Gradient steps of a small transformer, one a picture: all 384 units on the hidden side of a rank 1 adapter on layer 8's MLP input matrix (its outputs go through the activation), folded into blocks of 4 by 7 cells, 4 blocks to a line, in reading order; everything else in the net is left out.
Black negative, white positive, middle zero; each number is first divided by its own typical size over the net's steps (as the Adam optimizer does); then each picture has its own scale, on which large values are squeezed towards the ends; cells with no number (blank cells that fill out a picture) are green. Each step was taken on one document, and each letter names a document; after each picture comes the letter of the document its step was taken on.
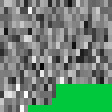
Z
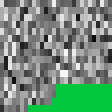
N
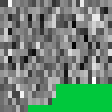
N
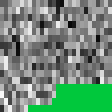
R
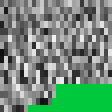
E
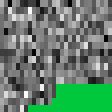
Z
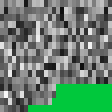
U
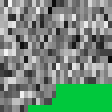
N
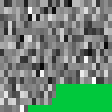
Z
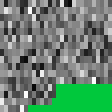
Z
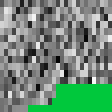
N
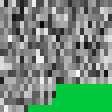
R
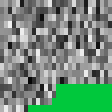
R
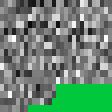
N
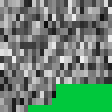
U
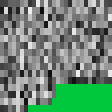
E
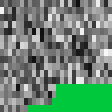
E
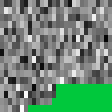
Z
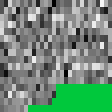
N
